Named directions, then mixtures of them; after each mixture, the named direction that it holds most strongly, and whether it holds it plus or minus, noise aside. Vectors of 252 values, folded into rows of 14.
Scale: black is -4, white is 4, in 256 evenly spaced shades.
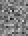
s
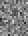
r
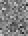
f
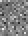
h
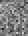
h, minus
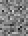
s, minus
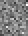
f, minus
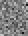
f, plus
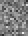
s, minus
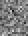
s, plus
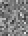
r, minus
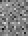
h, minus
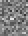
s, minus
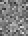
f, minus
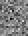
s, plus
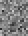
f, plus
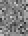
f, plus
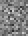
s, minus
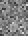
f, minus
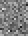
f, plus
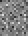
h, minus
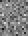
h, minus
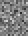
r, plus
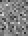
h, minus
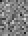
h, minus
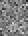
f, minus
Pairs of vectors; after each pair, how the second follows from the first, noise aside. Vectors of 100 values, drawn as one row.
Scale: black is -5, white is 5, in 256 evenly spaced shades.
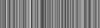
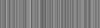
shrunk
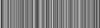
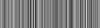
wrapped around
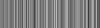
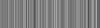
shrunk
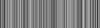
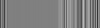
partly zeroed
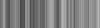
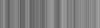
shrunk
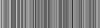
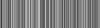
wrapped around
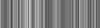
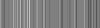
partly zeroed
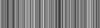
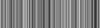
wrapped around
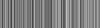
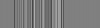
partly zeroed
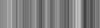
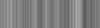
shrunk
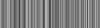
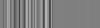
partly zeroed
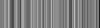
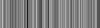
wrapped around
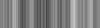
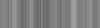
shrunk
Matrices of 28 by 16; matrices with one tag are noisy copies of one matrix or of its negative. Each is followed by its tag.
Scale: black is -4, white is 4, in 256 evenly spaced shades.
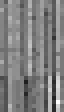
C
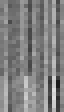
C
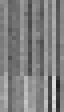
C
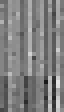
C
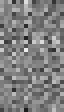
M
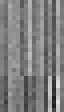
C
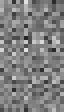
M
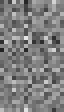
M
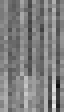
C
